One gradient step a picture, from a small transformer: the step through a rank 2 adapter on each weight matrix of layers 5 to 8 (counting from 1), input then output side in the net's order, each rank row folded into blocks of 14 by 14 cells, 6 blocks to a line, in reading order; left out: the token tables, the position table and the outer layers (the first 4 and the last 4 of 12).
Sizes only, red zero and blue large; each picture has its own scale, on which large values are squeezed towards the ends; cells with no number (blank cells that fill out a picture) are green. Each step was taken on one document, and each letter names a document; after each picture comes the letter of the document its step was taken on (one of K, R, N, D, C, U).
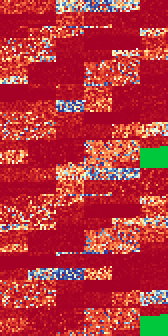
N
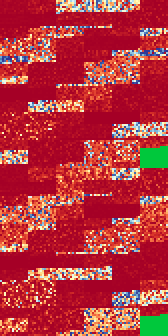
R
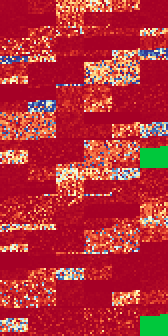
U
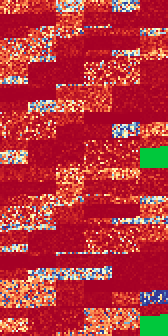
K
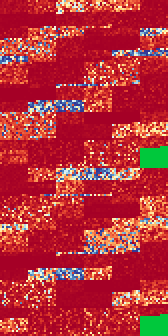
R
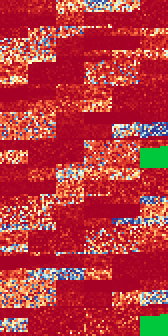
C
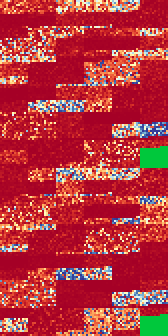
C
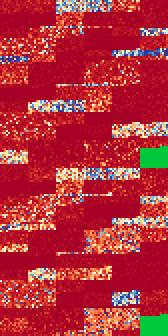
N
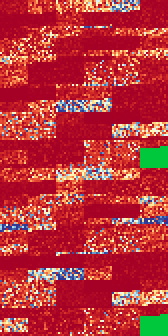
R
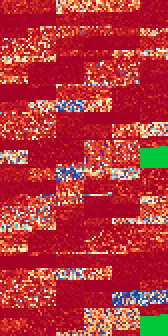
C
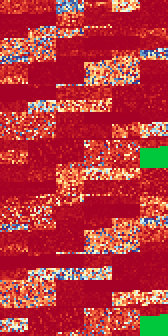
U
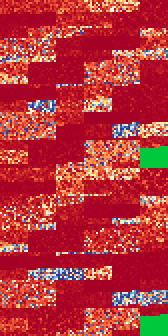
K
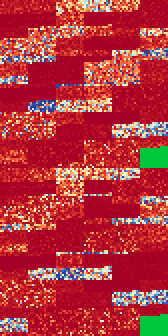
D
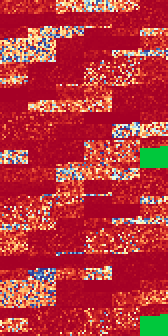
R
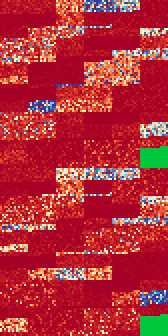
D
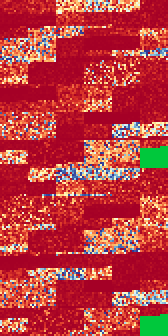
C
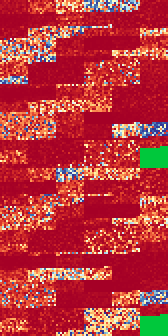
K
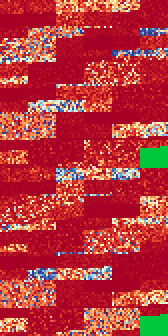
U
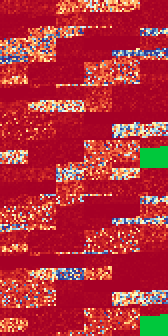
K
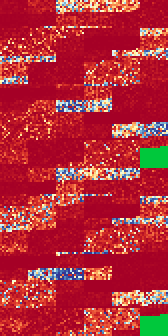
K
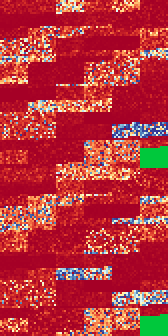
R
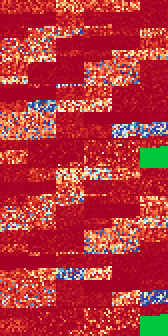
U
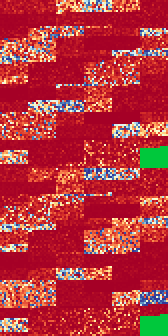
R
